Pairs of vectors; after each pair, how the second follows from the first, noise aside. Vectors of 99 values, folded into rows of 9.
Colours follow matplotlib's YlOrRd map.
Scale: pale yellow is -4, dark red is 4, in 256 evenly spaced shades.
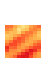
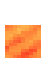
shrunk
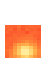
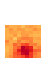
negated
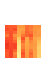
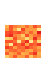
shuffled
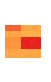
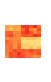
negated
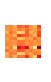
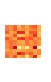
negated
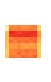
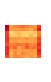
negated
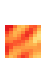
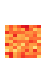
shuffled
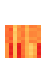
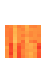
shrunk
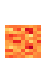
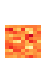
negated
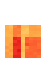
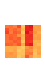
reversed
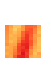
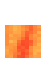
shrunk
